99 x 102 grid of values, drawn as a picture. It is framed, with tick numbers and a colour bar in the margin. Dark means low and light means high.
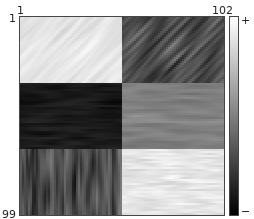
It is made of 3 by 2 panels. Panel 1,1: very high, slanting up to the right, faint in contrast. Panel 1,2: low, slanting up to the right. Panel 2,1: very low, streaked across, faint in contrast. Panel 2,2: middling, streaked across, faint in contrast. Panel 3,1: low, streaked downward. Panel 3,2: very high, streaked across, faint in contrast.
